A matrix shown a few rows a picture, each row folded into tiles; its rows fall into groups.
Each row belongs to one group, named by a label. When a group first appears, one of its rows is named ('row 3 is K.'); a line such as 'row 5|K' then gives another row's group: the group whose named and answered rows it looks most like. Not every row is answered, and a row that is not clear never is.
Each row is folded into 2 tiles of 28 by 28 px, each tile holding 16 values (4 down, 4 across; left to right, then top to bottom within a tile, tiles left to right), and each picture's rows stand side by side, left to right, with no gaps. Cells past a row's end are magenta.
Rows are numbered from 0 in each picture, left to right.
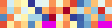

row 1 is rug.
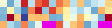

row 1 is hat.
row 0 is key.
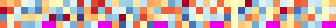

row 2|key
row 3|rug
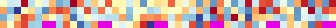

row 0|hat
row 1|rug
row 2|key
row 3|rug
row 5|rug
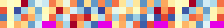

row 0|hat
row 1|hat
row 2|rug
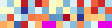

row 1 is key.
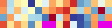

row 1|rug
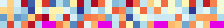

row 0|key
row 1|key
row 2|rug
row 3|key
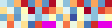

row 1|rug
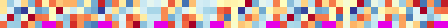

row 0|key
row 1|hat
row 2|hat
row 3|hat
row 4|hat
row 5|key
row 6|hat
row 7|rug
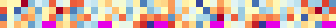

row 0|hat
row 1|hat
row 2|key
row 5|key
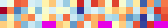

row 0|hat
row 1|key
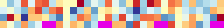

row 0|key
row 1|hat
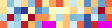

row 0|key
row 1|rug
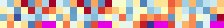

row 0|rug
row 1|rug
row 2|key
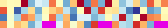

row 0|hat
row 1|rug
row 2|key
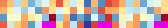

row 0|hat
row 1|rug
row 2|hat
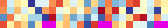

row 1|rug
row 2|hat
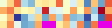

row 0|rug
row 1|rug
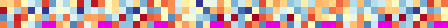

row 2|key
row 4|key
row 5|key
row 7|key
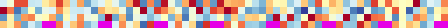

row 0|hat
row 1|hat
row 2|rug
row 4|hat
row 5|key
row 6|key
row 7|hat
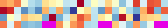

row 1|hat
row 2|key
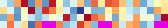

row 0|rug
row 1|key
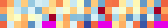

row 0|hat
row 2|rug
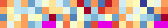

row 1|rug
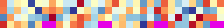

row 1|hat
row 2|rug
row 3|key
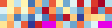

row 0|rug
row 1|key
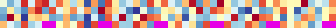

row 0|key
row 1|rug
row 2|key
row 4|key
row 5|hat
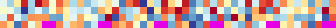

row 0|key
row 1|hat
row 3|rug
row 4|key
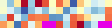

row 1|hat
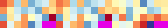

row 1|hat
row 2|key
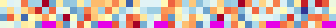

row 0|key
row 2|hat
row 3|hat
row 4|rug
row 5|key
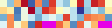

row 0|rug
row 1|key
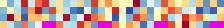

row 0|key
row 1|key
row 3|hat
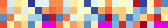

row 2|key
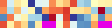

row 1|rug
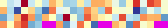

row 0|hat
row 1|key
